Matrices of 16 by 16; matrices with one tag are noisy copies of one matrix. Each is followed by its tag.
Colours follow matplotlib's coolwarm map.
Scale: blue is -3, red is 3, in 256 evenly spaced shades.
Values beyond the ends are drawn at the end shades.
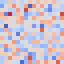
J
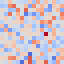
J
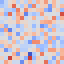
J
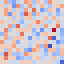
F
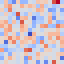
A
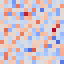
F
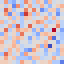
F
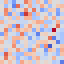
F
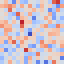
A
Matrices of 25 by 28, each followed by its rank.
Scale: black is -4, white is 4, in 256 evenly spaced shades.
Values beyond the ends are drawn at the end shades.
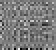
three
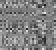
three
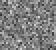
full rank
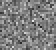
full rank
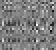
three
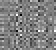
three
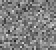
full rank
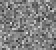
full rank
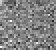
five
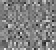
five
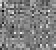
five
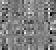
three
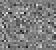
five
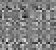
three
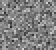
full rank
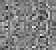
five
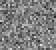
full rank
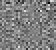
five
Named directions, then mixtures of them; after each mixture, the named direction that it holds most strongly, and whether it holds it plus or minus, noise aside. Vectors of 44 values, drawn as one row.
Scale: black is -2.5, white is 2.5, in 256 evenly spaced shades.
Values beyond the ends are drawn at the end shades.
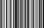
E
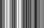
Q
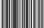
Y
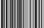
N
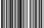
N, plus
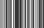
E, plus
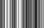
Q, plus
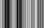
Q, minus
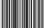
Y, plus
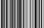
N, plus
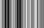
Q, minus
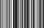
E, plus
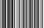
E, minus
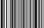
N, plus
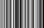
E, plus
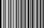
Y, minus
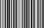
N, minus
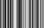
Y, minus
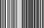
N, minus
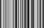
N, minus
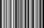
E, plus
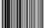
Q, minus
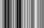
Q, minus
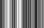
Q, plus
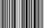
Y, plus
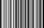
E, plus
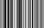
Y, minus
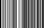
N, minus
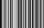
Y, minus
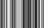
Q, plus
